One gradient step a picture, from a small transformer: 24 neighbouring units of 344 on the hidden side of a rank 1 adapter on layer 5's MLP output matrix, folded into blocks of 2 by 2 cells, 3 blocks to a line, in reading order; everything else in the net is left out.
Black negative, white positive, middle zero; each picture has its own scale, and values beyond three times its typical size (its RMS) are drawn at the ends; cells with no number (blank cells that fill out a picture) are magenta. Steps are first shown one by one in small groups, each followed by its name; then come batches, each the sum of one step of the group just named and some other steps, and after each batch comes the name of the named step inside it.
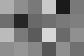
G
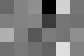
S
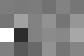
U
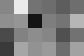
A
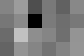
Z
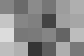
S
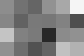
S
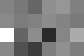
U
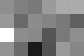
G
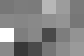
U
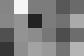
A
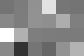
G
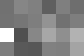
U
